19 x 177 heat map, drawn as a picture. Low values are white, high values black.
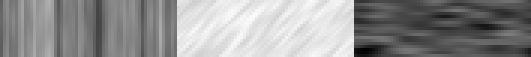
The table splits into one row of 3 panels. Panel 1,1: middling, streaked downward. Panel 1,2: very low, slanting up to the right, faint in contrast. Panel 1,3: high, streaked across.
